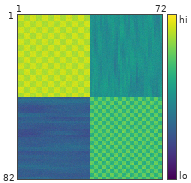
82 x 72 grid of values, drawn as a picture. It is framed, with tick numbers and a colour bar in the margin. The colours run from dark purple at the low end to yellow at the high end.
It is made of 2 by 2 panels. Panel 1,1: very high, checkered, faint in contrast. Panel 1,2: middling, streaked downward, faint in contrast. Panel 2,1: low, streaked across, faint in contrast. Panel 2,2: high, checkered.
